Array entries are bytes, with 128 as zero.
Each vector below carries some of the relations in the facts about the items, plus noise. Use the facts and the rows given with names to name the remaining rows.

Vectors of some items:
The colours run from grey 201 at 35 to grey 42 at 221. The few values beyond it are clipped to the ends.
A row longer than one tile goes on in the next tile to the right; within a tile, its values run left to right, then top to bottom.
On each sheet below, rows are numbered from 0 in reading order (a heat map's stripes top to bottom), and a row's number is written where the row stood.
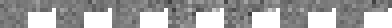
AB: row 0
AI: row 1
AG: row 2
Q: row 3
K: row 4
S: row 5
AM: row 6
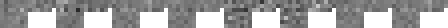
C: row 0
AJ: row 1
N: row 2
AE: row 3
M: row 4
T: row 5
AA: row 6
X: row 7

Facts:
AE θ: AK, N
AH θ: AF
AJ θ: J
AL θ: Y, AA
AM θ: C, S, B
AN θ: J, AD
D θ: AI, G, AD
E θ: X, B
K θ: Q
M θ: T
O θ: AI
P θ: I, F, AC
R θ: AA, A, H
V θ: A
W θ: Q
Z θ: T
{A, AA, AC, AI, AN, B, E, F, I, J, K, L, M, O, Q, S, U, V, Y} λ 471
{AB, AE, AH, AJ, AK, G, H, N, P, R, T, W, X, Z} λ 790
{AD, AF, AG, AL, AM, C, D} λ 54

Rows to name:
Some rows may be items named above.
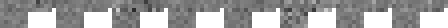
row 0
AM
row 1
A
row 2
AN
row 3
AE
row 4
V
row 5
W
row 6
G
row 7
G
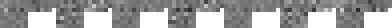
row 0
O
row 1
T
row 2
R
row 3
Z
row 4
P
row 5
W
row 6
AN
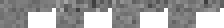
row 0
E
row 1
D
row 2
AD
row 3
AL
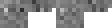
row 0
AN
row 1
J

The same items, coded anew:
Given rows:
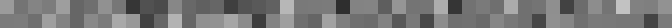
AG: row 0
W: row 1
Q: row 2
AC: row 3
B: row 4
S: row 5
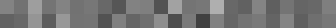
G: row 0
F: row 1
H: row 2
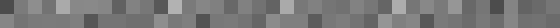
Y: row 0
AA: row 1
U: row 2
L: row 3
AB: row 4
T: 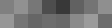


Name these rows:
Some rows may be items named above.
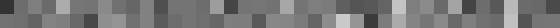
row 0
B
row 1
P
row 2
E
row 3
K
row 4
AH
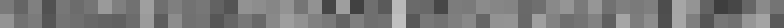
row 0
P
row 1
G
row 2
AN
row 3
AH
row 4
AL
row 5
AJ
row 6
Z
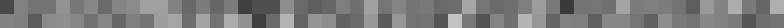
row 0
V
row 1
D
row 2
W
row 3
G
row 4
M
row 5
E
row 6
C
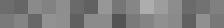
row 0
AM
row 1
AD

